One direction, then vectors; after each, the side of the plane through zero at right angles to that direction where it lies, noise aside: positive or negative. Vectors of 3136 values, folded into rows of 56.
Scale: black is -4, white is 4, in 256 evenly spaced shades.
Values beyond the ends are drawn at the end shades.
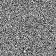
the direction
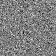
positive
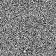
positive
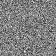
positive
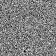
negative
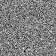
negative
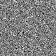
negative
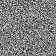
positive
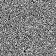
negative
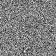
positive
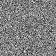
positive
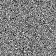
positive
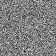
negative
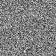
positive
